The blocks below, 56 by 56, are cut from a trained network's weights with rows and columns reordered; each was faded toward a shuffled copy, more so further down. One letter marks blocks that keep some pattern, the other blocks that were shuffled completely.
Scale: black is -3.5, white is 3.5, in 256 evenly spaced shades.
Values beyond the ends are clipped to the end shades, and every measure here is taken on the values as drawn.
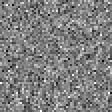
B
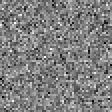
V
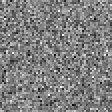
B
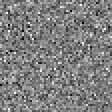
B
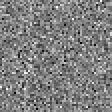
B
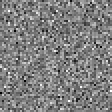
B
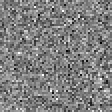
B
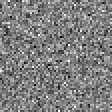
B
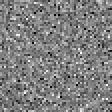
V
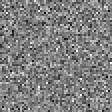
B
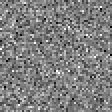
V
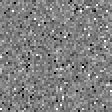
V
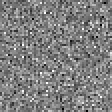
V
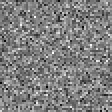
V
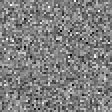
V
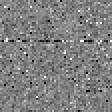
B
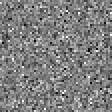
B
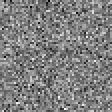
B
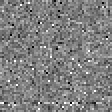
B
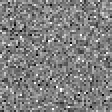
V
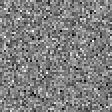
V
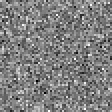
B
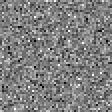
V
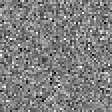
V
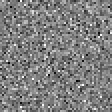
V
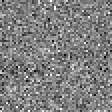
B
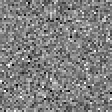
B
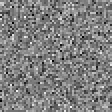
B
